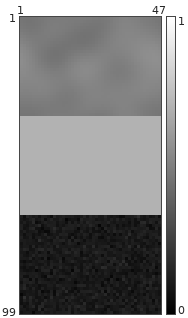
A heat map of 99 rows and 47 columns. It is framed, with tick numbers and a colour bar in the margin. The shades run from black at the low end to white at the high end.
The table splits into 3 rows of 1 panel. Panel 1,1: middling, smooth, faint in contrast. Panel 2,1: high, flat. Panel 3,1: very low, fine-grained, faint in contrast.
